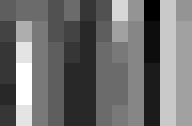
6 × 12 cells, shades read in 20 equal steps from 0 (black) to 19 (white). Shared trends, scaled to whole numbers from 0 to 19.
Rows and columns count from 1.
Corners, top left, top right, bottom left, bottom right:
7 11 4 12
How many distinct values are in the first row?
8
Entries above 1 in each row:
11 11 11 12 12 12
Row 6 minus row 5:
1 -2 0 0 0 0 0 1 0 0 0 0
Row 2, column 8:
12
